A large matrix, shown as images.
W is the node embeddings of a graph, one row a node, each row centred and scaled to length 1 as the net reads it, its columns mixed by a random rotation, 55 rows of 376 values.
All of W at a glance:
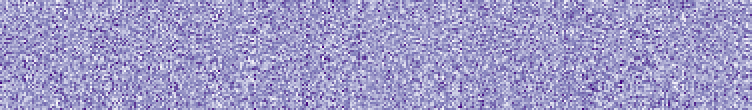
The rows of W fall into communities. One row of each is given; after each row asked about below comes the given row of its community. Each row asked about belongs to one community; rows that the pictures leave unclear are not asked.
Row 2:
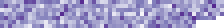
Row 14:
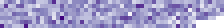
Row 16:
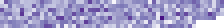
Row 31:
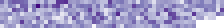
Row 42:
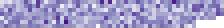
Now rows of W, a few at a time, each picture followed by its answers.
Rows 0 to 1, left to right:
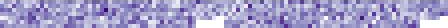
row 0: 14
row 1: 42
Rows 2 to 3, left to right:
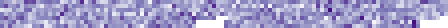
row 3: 14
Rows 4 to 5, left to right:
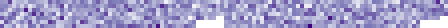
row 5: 42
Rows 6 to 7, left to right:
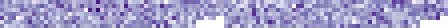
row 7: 42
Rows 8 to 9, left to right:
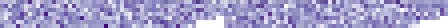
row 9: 42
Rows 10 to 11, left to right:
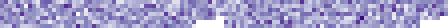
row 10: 2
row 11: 42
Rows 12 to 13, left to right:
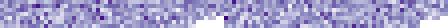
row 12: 31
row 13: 31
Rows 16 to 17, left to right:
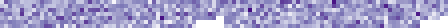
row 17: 31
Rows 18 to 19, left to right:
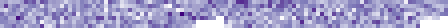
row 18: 2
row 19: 31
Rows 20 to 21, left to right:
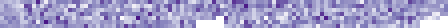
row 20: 42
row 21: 31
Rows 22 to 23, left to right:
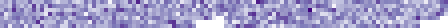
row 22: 14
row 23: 16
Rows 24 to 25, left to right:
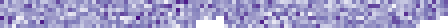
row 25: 2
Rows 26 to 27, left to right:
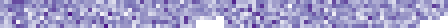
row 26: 31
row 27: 31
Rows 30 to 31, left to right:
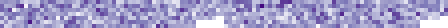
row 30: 14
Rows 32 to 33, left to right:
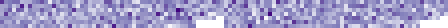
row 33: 14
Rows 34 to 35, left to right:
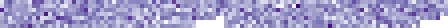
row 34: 16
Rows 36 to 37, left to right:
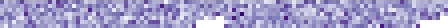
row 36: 31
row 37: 14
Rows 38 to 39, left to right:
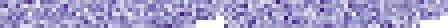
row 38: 2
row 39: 14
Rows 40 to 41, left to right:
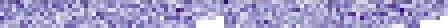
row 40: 31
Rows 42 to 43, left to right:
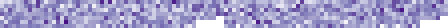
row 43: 42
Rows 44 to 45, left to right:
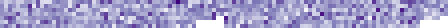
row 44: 42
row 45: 31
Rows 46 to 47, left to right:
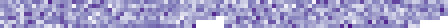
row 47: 42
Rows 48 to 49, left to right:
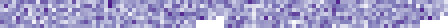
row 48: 2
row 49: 2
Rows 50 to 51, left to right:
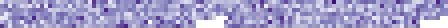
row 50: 14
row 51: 42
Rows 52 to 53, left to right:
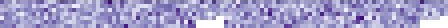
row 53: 14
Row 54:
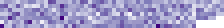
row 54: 14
